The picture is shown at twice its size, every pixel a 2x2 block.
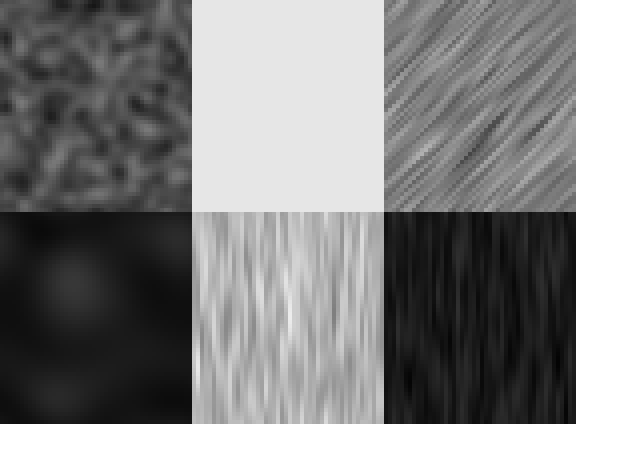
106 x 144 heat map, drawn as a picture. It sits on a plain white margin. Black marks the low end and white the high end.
It is made of 2 by 3 panels. Panel 1,1: low, blotchy. Panel 1,2: very high, flat. Panel 1,3: middling, slanting up to the right. Panel 2,1: very low, smooth, faint in contrast. Panel 2,2: high, streaked downward. Panel 2,3: very low, streaked downward, faint in contrast.
